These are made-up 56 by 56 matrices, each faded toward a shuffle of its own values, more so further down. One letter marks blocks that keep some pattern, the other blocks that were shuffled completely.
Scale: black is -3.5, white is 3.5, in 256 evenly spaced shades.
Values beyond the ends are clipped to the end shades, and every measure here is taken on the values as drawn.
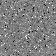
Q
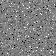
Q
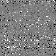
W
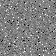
Q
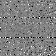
W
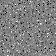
Q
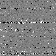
W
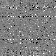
W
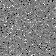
Q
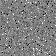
Q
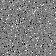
Q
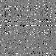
W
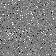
Q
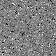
Q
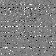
W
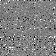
W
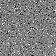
Q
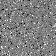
Q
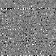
W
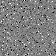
Q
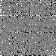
W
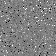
Q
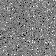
Q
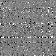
W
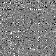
W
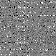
W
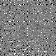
W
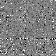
W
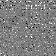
W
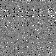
W
